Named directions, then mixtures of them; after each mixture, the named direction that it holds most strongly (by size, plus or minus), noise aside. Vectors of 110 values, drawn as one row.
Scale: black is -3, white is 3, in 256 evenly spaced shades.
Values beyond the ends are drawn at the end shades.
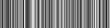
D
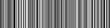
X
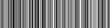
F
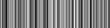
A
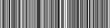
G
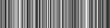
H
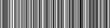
F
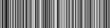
D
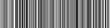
X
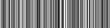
G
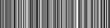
X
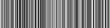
X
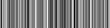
A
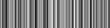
A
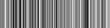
F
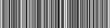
G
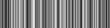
D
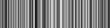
A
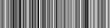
F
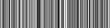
G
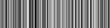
A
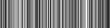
H
